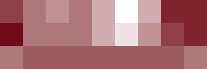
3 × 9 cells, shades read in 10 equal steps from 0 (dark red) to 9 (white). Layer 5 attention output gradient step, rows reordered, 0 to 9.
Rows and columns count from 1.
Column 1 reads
2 0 4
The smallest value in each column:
0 3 3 3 3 3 3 1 1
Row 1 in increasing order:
1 1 2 4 4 5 6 6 9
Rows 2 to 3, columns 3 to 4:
4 4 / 3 3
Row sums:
38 34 29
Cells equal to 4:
7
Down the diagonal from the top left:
2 4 3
